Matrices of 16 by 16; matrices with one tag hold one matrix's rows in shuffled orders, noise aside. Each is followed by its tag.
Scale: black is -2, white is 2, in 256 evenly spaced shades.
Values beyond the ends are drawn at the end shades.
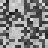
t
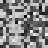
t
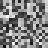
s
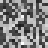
s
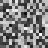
s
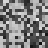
t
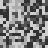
t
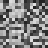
t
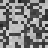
t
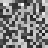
s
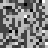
s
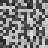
s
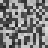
s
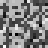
t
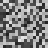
s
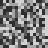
s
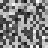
s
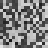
s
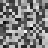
s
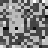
t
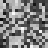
t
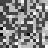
s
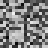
t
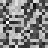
t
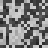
t
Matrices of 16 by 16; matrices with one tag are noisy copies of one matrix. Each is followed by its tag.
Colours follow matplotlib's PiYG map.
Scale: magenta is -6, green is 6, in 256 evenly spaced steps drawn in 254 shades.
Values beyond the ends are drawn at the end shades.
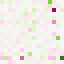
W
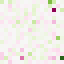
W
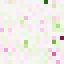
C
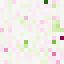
C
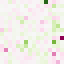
C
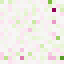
W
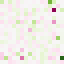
W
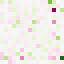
W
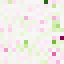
C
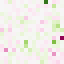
C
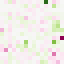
C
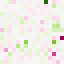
C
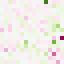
C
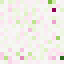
W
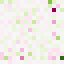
W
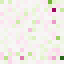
W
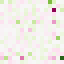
W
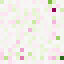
W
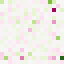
W
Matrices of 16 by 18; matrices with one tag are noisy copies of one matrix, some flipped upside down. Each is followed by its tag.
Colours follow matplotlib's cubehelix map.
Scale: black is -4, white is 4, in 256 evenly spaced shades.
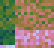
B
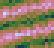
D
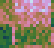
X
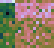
B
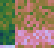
B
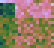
B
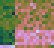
B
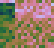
B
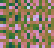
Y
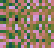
Y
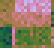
X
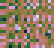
Y
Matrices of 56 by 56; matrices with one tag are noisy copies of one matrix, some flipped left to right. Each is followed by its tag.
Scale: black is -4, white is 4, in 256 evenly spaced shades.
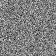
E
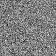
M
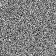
E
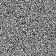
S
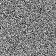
S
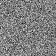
S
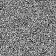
M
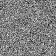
M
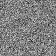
M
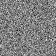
E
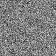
M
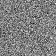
S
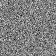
E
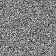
M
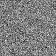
M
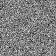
M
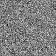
M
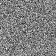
S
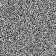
E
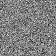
M
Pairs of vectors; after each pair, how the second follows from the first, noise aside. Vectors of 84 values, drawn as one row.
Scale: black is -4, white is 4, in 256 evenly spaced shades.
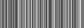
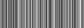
copied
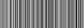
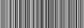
copied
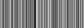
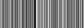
copied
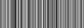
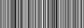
copied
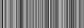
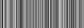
copied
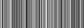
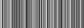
copied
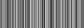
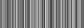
copied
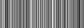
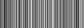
reversed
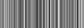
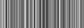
reversed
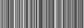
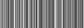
copied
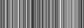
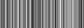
copied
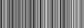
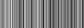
reversed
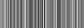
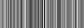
copied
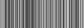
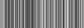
copied
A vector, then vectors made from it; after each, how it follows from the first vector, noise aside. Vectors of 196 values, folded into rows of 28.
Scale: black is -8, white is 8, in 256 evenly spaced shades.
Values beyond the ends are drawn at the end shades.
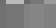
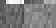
scaled up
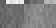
scaled up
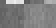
scaled up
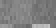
reversed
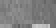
reversed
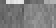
scaled up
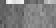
scaled up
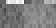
scaled up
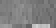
reversed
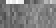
scaled up
